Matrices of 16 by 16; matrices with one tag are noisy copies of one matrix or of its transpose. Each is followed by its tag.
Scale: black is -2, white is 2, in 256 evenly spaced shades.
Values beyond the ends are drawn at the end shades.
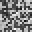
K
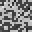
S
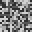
K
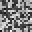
K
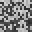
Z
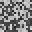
Z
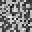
S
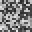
Z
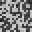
S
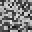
S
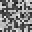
K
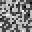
S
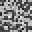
S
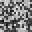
Z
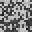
Z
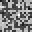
K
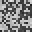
Z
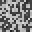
S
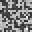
K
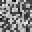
S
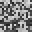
Z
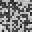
K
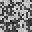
Z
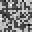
K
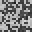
Z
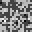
K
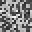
S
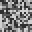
K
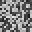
S
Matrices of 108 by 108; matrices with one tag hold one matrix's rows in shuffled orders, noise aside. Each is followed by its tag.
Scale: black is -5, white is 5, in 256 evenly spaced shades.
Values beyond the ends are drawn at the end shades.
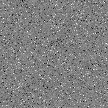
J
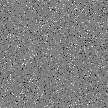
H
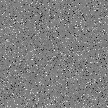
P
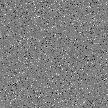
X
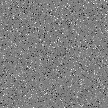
J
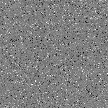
P
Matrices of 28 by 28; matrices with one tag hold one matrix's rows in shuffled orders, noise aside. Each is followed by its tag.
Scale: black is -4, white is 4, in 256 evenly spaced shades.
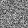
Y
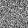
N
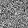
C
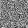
N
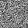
C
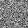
C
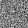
N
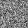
Y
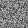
Y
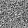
C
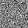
N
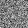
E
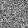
Y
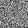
E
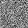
N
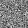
C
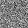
N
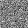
N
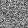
Y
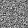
Y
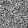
C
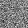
E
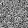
C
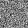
E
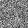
C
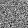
E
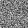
C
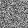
E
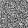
N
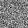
E
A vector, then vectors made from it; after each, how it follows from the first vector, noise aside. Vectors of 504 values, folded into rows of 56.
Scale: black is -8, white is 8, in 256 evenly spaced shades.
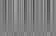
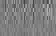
sign-scrambled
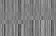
wrapped around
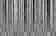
scaled up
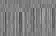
wrapped around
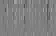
partly zeroed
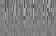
sign-scrambled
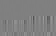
partly zeroed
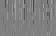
partly zeroed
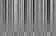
scaled up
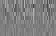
sign-scrambled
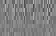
sign-scrambled
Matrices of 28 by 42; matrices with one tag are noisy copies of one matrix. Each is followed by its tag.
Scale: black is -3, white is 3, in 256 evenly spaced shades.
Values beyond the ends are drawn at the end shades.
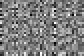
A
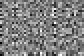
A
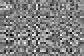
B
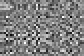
B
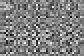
B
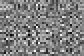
B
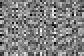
A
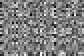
A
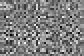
B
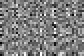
A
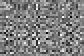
B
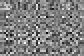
B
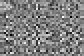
B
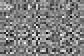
B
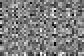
A
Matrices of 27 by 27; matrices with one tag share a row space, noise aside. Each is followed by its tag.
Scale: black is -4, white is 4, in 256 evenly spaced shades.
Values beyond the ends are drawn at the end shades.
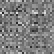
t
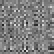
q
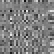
q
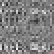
t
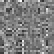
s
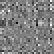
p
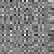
q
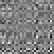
p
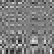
t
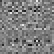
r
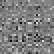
r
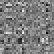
s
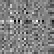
q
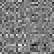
t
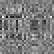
t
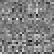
r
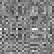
t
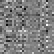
s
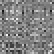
t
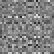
r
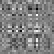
r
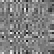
q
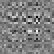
r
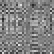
t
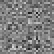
r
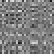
t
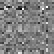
s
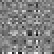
r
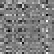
s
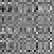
p
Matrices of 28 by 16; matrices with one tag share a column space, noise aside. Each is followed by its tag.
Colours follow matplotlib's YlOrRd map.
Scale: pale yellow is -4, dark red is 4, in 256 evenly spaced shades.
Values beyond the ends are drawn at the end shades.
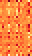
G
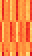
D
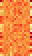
G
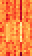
D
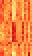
D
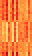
D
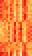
D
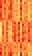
D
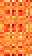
G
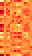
G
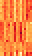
D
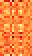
G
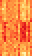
D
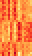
D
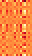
G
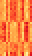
D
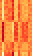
D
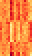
D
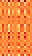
G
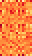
G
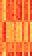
D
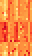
D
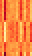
D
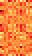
G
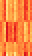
D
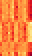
D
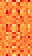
G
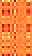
G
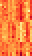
D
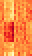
D
